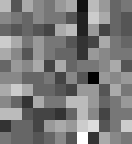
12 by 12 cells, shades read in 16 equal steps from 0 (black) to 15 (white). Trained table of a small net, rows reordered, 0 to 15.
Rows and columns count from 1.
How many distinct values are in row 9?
7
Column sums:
100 93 78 84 75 86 86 81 94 88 89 86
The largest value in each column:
12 12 10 10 9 10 11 15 13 10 10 12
